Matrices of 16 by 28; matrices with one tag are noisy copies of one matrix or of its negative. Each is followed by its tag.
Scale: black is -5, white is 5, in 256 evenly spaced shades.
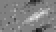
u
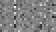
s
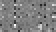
s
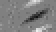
u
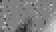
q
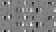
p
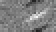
u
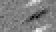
u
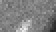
q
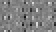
p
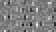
p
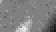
q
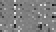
s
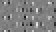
p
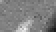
q
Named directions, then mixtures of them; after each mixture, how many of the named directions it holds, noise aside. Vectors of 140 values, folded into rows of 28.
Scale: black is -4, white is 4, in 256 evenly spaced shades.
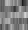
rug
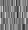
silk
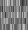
two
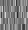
one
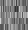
two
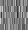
one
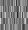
one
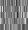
one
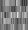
two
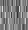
one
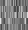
two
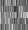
two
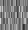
one
